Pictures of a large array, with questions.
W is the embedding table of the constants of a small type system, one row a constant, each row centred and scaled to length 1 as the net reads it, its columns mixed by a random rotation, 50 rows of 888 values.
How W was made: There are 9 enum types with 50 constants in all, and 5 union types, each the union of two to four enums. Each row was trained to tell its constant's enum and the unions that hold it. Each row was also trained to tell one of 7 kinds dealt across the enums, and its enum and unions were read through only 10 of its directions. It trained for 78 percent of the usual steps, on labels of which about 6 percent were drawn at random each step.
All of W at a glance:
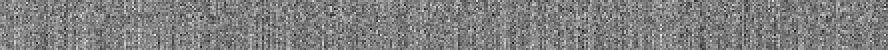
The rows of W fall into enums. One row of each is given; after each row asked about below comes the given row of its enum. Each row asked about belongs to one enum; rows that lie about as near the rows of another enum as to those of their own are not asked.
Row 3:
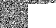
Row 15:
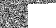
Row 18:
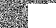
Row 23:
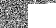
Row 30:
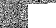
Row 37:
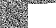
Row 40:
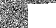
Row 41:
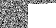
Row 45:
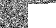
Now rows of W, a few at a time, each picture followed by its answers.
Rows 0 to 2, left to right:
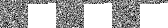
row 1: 41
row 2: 37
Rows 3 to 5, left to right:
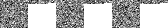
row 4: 40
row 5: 37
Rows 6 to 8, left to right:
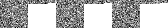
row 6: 30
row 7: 18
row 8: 41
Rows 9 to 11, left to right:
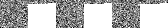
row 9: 41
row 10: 30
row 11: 18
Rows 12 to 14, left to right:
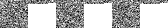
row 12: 40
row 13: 37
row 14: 37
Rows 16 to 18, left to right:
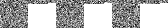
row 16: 23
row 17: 23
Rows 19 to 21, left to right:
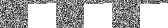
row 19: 23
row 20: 15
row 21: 18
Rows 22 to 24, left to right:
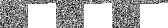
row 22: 45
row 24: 45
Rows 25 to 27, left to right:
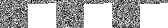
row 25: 40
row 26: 15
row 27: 18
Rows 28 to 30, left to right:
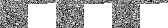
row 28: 45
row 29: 45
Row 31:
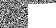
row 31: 41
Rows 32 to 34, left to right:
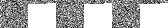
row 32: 23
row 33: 30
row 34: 40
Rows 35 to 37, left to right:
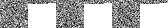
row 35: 40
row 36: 30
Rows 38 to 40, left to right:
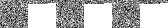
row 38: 45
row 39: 18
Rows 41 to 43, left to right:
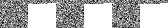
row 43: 18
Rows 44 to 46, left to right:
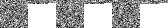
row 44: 40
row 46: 23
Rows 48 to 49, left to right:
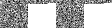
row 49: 45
